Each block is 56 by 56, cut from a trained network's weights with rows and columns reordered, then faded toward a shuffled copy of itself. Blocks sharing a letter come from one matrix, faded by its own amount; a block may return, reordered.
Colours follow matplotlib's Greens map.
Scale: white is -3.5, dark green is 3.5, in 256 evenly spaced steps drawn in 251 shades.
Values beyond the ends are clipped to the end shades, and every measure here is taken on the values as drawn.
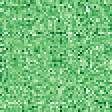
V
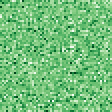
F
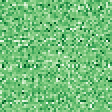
F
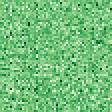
V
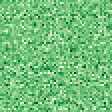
F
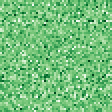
F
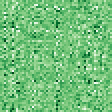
V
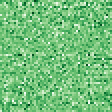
F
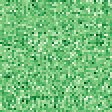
F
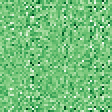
V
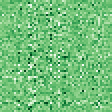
V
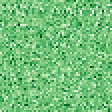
F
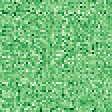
V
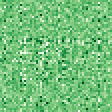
V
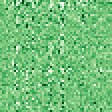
V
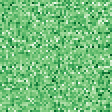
F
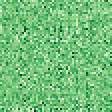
V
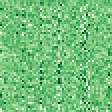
V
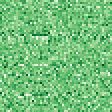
F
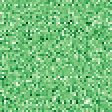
F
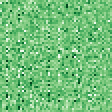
V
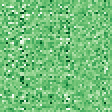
V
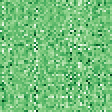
V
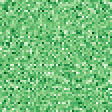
F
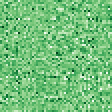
V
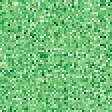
F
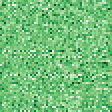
F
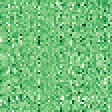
V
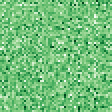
V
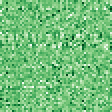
V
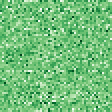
F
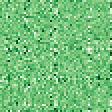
V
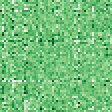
V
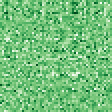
F
